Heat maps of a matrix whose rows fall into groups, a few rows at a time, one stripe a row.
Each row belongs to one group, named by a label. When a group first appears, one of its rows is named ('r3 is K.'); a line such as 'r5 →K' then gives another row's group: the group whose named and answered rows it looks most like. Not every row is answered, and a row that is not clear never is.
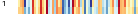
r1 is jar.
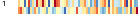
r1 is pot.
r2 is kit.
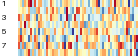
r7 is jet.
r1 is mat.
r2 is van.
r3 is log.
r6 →kit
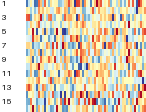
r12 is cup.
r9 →jar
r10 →mat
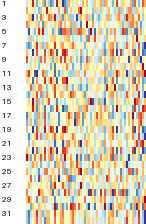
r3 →jar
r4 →van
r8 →pot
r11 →kit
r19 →pot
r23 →van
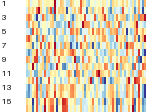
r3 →kit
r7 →jar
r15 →pot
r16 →pot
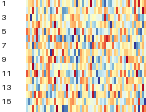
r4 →cup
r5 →log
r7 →jet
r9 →jar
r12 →jar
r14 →mat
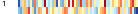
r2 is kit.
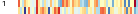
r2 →pot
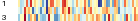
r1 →mat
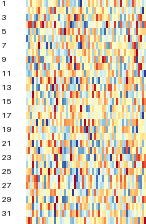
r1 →mat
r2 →cup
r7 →mat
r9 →mat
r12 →jar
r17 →cup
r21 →jar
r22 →van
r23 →cup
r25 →jar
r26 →log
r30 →jar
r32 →kit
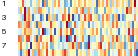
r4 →log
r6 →log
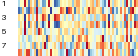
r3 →pot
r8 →log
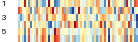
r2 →van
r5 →pot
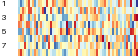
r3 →kit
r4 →log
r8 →kit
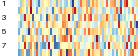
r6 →cup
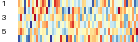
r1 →pot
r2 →jar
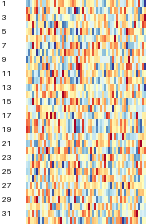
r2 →log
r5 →jar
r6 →mat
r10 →jet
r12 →jar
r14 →pot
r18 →log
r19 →log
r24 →cup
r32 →van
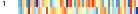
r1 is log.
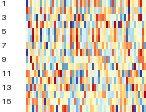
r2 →van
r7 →jet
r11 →van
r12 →jar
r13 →mat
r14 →kit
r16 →pot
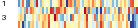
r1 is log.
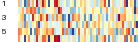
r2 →mat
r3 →jar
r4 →jet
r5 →van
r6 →pot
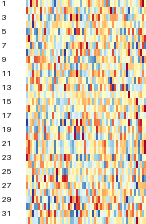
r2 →van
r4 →jet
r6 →kit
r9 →mat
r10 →jar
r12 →cup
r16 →kit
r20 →log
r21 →kit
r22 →kit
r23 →van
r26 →pot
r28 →jet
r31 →jar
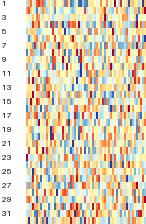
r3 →mat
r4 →cup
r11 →mat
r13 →mat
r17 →log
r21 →mat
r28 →pot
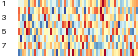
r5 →log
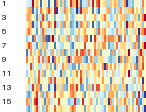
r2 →jar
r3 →kit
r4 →jar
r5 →kit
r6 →jet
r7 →kit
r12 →cup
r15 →log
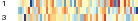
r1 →van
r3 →jet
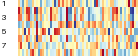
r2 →log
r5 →pot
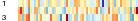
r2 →kit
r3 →log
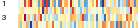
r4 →van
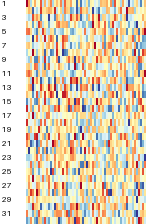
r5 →kit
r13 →jar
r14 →pot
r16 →jet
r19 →mat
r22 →mat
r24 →mat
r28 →cup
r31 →jet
